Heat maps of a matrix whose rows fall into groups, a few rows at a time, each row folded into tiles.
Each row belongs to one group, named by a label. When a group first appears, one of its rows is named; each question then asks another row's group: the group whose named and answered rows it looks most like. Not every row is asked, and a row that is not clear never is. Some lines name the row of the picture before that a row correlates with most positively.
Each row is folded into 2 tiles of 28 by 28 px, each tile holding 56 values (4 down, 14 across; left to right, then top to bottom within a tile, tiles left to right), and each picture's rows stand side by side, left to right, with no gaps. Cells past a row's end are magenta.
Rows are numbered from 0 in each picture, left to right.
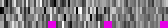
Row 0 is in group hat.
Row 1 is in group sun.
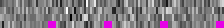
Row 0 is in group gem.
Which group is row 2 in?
hat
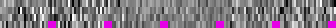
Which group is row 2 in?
sun
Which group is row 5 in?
hat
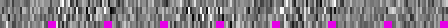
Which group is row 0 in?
sun
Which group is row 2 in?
hat
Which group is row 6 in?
sun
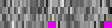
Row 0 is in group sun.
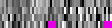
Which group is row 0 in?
sun
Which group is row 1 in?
sun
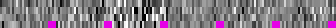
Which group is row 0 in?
gem
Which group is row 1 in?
sun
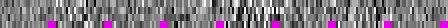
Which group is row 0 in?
sun
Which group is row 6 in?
sun
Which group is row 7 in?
sun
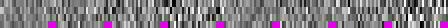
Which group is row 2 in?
hat
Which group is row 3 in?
sun
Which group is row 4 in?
gem
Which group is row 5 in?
gem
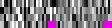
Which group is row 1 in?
gem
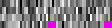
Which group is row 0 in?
gem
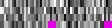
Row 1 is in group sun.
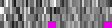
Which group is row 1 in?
hat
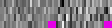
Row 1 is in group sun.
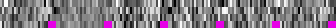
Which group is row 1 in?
hat
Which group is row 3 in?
hat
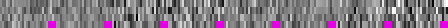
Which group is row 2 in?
gem
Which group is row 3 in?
hat
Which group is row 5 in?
sun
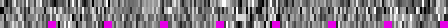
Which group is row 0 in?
hat
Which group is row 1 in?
gem
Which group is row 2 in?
sun
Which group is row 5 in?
sun
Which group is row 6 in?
sun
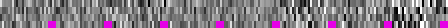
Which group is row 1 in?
hat
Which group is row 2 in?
gem
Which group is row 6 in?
sun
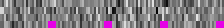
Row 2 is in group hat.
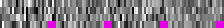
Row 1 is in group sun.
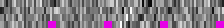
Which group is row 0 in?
hat
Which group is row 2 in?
gem
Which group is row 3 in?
hat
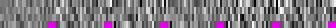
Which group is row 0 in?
gem
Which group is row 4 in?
gem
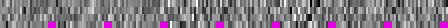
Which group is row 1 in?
gem
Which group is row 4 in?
hat
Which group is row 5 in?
gem
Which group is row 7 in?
hat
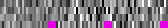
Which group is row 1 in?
sun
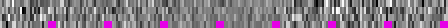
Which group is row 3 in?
hat
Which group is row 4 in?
sun
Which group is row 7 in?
gem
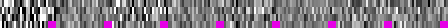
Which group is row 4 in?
sun
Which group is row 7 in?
gem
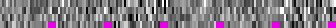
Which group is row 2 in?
gem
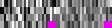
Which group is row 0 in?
hat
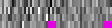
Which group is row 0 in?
sun
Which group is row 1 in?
hat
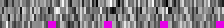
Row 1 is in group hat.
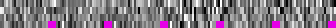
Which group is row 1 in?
sun
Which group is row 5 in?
hat
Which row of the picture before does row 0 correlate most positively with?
1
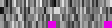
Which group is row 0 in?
hat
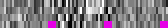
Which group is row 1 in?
sun
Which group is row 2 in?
hat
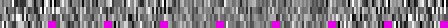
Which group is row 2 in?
gem
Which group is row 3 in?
hat
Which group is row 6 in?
gem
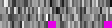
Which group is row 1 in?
hat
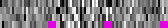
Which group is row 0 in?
gem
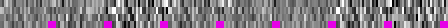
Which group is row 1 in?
sun
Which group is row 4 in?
sun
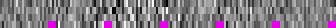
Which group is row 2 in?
hat
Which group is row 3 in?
sun
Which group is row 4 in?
gem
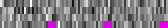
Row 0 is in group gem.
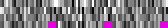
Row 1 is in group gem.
